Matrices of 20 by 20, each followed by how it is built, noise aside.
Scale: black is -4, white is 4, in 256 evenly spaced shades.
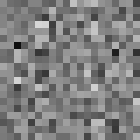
low rank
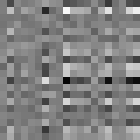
low rank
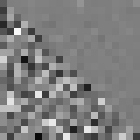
lower triangular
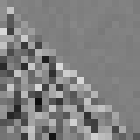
lower triangular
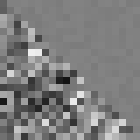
lower triangular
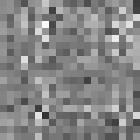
low rank
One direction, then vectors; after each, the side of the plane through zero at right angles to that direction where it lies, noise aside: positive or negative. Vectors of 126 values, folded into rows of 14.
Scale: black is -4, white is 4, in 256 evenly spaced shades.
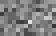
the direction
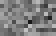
negative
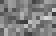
positive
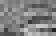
negative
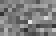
positive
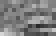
positive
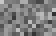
positive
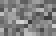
negative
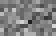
negative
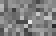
positive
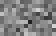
negative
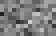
positive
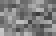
negative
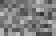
negative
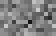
negative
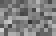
negative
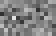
positive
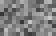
positive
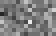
positive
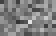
positive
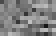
positive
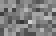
positive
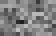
positive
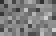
positive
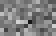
negative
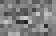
positive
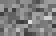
positive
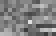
positive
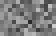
negative
